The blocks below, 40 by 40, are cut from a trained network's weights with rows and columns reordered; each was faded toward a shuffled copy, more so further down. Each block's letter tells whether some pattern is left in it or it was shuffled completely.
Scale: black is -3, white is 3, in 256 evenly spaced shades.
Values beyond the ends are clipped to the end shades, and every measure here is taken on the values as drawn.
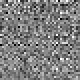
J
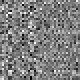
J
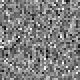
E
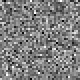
E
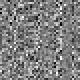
J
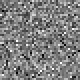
E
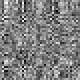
J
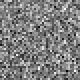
E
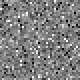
E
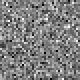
E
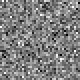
E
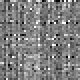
J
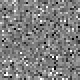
E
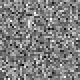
E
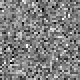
E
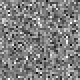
E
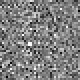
J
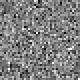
E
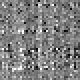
J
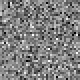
E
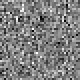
J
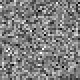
E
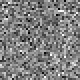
E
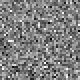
E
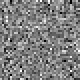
J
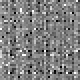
J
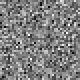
E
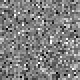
E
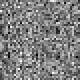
J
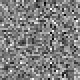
J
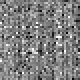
J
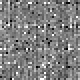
J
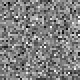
E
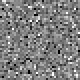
E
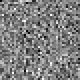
J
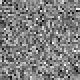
J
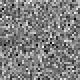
E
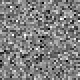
E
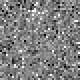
E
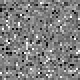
E
